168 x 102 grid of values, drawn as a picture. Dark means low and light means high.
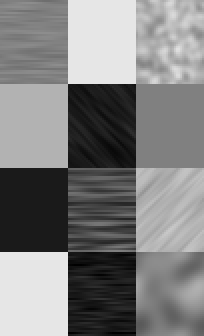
It is made of 4 by 3 panels. Panel 1,1: middling, streaked across, faint in contrast. Panel 1,2: very high, flat. Panel 1,3: high, blotchy. Panel 2,1: high, flat. Panel 2,2: very low, slanting down to the right, faint in contrast. Panel 2,3: middling, flat. Panel 3,1: very low, flat. Panel 3,2: low, streaked across. Panel 3,3: high, slanting up to the right, faint in contrast. Panel 4,1: very high, flat. Panel 4,2: very low, streaked across, faint in contrast. Panel 4,3: middling, smooth.
